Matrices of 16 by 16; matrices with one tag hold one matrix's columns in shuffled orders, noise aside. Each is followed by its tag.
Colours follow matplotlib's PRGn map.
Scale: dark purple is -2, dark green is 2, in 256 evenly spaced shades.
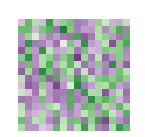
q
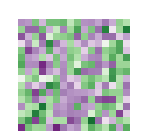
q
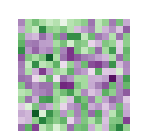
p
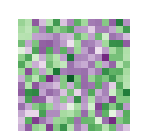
q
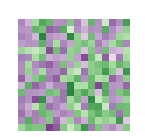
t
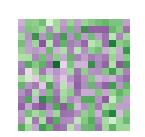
p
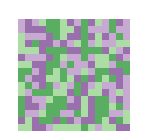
t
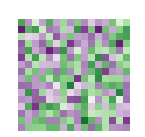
q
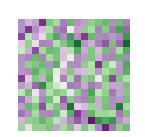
t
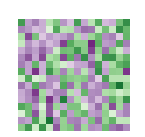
q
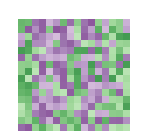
t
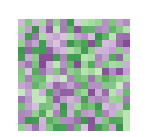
q
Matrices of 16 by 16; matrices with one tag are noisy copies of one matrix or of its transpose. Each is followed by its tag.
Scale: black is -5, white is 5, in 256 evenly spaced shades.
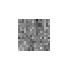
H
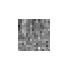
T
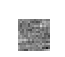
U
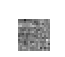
T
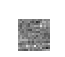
U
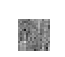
U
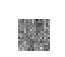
H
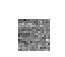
T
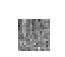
T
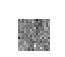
H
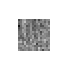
T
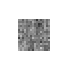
H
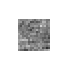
U
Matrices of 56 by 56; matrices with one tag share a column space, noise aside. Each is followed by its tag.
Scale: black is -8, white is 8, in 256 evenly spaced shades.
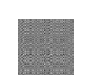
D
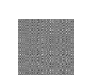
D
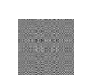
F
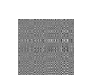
F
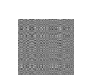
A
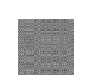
D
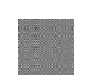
A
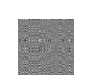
F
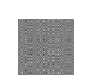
D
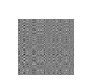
D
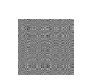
A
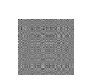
A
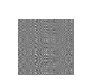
D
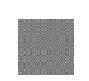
D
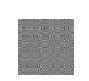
A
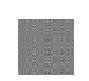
D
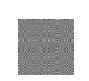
F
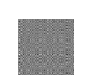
D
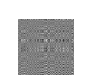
F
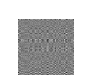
F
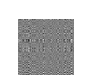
F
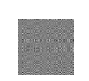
F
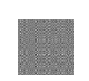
D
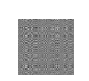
A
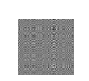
A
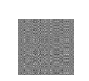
D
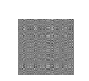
A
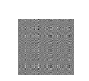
A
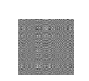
A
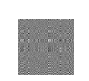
F
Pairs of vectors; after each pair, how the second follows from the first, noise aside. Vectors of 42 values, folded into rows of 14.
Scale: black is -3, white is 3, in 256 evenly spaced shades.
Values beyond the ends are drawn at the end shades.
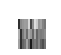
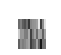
wrapped around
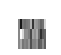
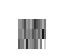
wrapped around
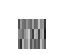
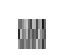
wrapped around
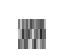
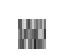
wrapped around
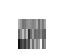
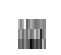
wrapped around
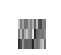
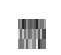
wrapped around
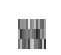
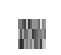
wrapped around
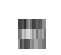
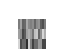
shuffled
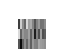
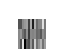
shuffled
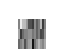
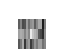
wrapped around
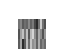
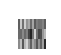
wrapped around
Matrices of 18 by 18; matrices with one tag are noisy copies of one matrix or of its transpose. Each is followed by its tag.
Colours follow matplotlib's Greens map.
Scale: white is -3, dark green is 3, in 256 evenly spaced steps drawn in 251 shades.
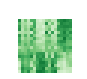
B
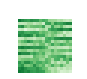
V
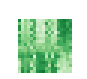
B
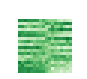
V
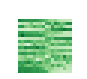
V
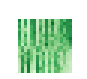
V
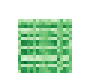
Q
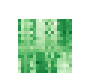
B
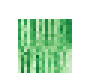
V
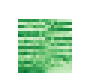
V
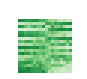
V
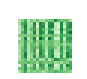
Q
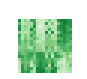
B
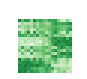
B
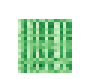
Q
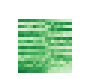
V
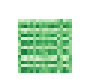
Q
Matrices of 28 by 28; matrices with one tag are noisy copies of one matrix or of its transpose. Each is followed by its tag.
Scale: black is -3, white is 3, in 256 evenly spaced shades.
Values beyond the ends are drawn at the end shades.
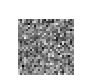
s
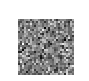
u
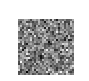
u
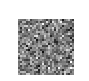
u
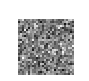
s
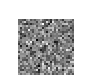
u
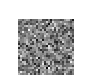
u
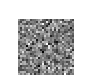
u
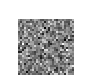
u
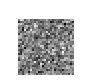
s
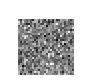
s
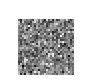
s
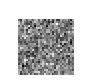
s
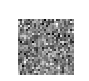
s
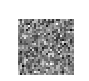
s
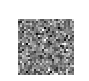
u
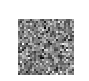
u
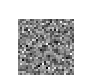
u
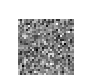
s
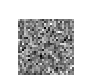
u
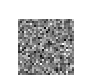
u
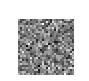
u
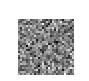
u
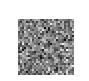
u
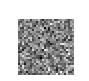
u
